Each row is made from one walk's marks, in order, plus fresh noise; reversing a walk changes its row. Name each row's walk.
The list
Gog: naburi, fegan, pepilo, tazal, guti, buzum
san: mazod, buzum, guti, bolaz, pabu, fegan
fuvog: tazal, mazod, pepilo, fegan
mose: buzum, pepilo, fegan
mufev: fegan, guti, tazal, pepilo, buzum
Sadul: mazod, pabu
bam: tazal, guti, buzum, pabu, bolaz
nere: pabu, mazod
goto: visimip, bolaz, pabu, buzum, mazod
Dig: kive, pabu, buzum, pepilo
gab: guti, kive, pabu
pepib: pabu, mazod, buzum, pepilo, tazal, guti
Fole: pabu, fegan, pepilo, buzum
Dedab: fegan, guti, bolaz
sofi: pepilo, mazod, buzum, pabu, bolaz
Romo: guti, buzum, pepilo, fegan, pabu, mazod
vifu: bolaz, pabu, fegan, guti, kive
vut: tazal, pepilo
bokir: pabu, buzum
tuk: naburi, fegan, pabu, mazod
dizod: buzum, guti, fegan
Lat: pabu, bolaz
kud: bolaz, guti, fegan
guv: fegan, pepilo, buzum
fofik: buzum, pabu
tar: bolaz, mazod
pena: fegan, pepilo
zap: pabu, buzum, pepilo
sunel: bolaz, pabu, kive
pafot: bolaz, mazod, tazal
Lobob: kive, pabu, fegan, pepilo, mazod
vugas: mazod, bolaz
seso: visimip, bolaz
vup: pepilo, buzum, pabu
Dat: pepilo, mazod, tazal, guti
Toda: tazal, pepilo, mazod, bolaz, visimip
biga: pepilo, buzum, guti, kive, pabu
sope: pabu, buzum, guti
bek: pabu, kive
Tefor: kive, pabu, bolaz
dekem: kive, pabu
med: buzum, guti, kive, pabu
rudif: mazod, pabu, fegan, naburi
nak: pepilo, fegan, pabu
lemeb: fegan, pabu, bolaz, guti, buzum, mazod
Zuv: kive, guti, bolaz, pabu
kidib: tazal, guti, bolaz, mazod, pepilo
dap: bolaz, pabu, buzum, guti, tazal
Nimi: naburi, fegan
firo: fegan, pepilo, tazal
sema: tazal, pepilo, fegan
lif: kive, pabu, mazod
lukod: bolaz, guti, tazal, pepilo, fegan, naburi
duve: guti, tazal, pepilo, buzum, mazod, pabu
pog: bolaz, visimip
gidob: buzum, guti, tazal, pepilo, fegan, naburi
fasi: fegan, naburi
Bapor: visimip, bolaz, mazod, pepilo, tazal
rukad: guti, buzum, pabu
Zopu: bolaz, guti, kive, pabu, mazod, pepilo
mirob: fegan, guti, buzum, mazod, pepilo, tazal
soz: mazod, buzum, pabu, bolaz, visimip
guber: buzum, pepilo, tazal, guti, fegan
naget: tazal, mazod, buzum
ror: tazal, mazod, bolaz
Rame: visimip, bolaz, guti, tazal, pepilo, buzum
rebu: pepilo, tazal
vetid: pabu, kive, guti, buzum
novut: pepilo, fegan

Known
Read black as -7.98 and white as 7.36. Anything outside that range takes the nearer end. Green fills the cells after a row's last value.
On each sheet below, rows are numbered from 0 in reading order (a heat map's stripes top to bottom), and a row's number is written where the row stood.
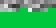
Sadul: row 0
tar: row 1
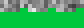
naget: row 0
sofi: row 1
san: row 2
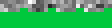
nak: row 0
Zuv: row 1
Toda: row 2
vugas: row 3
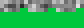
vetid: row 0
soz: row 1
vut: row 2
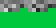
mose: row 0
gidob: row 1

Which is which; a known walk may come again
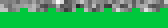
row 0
novut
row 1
san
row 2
Zuv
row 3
dap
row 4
Fole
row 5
pepib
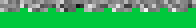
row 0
vut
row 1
tar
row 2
rukad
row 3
goto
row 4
vugas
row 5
vup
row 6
zap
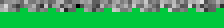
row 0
soz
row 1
lemeb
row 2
med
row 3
mufev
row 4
rebu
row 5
naget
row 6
ror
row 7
duve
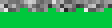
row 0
biga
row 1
Dig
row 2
gidob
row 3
pafot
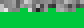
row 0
sofi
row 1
kud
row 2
Lat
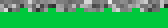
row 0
mose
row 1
Zopu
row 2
guv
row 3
lif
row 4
nak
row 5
kidib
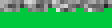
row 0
bek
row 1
Lobob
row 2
pog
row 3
sope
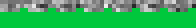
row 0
pena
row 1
Sadul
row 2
vetid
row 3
Toda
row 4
bokir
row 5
nere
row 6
bam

